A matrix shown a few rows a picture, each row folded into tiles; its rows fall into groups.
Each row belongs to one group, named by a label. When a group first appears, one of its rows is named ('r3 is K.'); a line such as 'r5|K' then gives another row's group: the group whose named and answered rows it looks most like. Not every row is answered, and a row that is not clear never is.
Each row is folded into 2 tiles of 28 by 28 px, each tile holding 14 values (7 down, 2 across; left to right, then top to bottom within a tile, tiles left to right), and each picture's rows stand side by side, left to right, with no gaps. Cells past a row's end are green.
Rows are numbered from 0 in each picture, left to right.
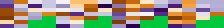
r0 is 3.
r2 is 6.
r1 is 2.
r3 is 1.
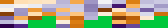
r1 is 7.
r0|2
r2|1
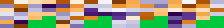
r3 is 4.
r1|6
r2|4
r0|6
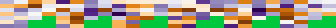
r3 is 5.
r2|6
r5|3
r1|7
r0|2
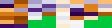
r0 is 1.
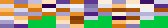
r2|5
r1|7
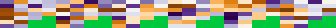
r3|4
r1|5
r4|4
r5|5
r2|5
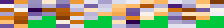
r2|2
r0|7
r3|6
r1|3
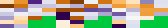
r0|4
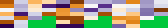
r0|2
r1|1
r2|7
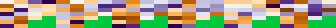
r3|1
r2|1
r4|2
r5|7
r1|6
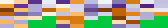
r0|5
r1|7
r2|3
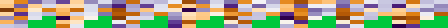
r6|3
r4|3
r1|5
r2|3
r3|4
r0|5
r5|6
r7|1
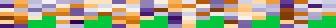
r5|3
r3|4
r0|1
